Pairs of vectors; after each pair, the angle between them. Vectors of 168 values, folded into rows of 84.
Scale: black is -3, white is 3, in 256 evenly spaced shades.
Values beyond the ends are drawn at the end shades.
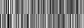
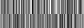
orthogonal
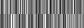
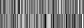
partly opposed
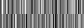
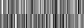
nearly parallel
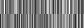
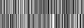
partly opposed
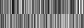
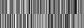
orthogonal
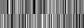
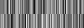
nearly parallel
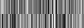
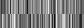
nearly opposite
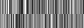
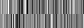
nearly parallel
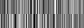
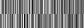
partly opposed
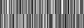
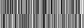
partly opposed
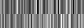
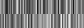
nearly parallel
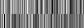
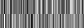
nearly opposite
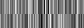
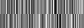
orthogonal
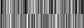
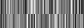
nearly parallel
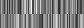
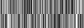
partly opposed
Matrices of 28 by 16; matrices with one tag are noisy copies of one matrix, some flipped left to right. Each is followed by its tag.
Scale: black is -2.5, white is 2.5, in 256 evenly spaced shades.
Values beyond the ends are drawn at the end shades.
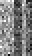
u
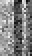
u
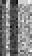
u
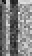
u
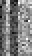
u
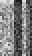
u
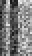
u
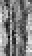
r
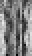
r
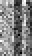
u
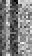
u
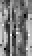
r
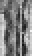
r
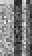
u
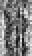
r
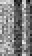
u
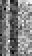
u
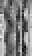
r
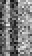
u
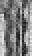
r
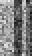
u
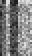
u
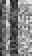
u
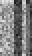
u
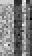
u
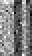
u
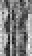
r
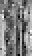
r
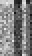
u
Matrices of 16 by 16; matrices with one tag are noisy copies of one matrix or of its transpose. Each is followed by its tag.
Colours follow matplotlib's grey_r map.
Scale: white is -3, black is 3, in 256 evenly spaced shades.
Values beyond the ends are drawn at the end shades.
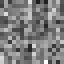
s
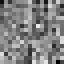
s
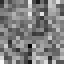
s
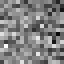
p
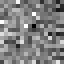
p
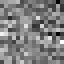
p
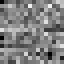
s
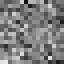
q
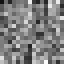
s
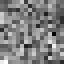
q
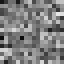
s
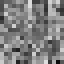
s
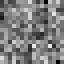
s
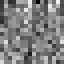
s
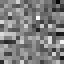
p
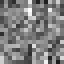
s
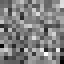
q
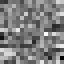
s
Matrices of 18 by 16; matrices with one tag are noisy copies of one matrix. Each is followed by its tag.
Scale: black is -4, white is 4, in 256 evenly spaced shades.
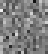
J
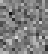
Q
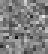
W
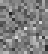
Q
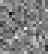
Q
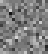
Q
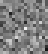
Q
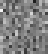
J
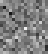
Q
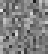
J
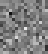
Q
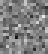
W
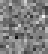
W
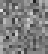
J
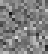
Q
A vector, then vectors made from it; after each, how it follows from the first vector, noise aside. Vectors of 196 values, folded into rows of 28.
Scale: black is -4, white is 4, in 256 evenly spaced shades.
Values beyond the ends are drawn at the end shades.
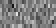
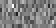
negated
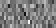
wrapped around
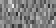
negated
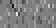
partly zeroed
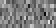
wrapped around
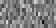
reversed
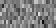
reversed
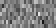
reversed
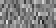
reversed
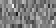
negated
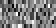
scaled up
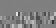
partly zeroed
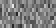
negated
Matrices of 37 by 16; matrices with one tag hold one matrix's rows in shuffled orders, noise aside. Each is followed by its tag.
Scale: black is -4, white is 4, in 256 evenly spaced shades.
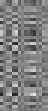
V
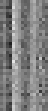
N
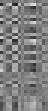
V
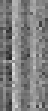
N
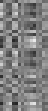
V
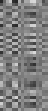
V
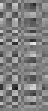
V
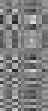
V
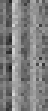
N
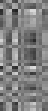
V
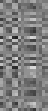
V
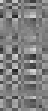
V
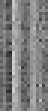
N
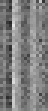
N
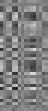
V
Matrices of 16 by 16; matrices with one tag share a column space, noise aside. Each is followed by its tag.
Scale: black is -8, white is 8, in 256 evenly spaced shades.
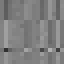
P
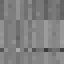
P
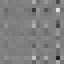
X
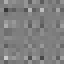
X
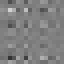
X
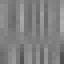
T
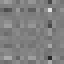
X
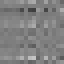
X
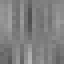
T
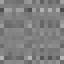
X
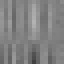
T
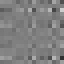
X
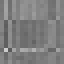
P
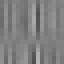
T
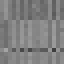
P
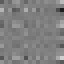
X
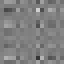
X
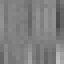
T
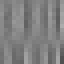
T
